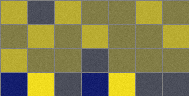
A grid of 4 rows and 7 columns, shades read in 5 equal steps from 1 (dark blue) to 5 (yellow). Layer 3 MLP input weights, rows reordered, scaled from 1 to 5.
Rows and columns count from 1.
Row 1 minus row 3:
0 -1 1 1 0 1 0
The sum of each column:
12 14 12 10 14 12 12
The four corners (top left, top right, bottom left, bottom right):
4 3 1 2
